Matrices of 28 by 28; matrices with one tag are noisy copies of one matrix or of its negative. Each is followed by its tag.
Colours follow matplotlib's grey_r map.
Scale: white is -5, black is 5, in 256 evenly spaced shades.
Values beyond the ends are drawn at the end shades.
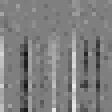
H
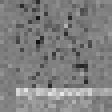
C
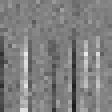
H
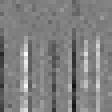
H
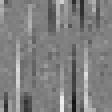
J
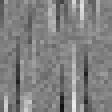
J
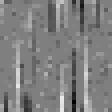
J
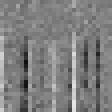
H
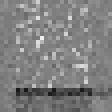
C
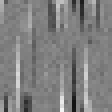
J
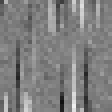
J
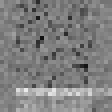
C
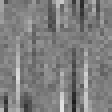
J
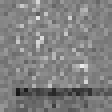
C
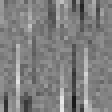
J
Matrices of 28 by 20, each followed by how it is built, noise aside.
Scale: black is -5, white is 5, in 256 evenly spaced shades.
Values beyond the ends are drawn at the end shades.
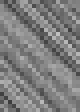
Toeplitz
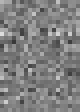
low rank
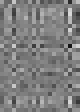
low rank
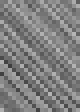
Toeplitz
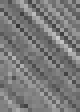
Toeplitz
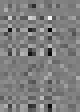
low rank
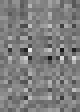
low rank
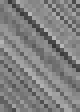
Toeplitz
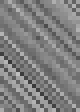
Toeplitz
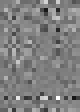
low rank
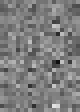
low rank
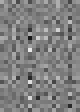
low rank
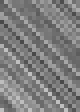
Toeplitz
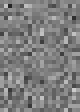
low rank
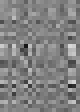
low rank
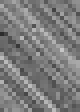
Toeplitz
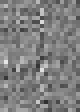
low rank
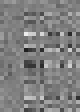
low rank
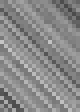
Toeplitz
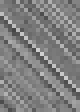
Toeplitz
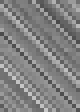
Toeplitz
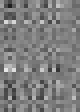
low rank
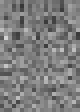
low rank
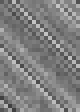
Toeplitz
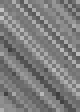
Toeplitz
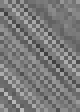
Toeplitz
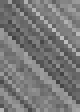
Toeplitz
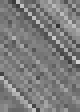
Toeplitz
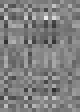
low rank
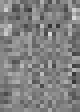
low rank
